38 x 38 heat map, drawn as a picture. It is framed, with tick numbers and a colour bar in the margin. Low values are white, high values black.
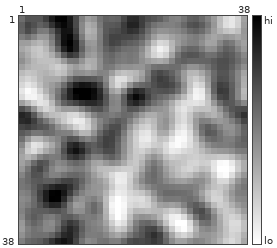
Lone odd cells: none. Grain: blotchy. Roughest part: middle left. Histogram: bell-shaped. Mirror symmetry: none.
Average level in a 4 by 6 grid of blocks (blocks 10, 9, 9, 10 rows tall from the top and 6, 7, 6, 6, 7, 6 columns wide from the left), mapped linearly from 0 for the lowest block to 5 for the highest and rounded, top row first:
2 4 4 3 3 3 / 2 4 4 4 1 4 / 3 4 2 1 0 1 / 5 5 0 3 2 1
